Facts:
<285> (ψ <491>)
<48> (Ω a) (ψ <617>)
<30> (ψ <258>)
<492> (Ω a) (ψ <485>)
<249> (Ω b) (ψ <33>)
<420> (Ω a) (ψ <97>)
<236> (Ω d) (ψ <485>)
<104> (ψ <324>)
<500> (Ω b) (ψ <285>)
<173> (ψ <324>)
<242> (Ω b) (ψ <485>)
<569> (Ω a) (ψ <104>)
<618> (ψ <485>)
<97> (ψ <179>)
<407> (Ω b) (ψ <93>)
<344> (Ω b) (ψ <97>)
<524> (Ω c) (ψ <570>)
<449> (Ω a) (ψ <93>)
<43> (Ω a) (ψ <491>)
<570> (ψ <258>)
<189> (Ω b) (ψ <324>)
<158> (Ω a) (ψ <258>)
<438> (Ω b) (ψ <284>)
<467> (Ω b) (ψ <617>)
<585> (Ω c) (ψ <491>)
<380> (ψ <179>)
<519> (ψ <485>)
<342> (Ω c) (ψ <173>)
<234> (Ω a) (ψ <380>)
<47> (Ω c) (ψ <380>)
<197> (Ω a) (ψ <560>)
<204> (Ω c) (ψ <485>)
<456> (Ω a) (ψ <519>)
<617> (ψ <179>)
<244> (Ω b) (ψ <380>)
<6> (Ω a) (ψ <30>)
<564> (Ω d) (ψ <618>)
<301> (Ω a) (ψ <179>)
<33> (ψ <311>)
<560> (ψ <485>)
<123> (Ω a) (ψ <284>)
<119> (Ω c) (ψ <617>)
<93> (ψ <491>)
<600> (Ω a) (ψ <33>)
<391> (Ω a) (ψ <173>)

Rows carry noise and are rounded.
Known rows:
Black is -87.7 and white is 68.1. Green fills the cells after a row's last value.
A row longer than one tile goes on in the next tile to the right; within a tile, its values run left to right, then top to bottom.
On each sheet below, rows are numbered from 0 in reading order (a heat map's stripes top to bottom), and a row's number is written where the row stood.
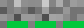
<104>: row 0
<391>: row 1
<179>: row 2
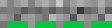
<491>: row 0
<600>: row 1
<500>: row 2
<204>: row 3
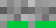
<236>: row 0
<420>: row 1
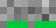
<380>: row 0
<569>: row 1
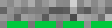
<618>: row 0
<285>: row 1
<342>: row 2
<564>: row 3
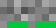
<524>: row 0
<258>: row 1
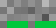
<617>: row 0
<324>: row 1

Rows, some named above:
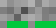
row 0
<43>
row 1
<234>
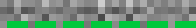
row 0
<524>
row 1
<324>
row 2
<258>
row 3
<342>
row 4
<189>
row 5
<617>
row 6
<158>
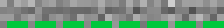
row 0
<47>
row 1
<97>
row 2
<33>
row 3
<204>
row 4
<6>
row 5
<119>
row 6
<344>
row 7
<123>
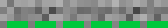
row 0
<380>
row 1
<585>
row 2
<301>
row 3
<311>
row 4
<449>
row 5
<284>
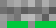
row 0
<600>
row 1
<438>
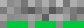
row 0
<48>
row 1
<242>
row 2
<244>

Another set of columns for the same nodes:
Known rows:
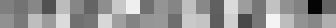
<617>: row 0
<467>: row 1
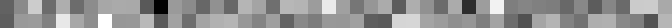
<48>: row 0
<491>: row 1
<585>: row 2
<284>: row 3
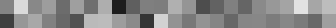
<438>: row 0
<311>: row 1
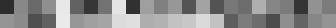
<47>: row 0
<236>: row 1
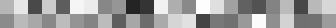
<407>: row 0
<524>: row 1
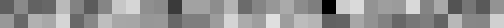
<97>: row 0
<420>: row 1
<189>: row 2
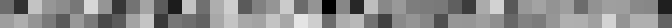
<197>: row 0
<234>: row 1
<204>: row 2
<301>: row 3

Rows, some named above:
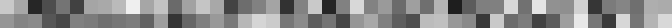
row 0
<33>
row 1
<123>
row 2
<438>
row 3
<342>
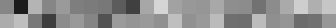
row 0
<204>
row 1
<258>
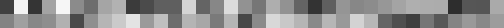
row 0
<244>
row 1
<344>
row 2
<242>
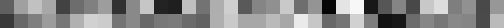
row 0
<123>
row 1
<234>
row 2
<249>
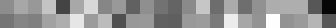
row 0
<43>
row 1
<48>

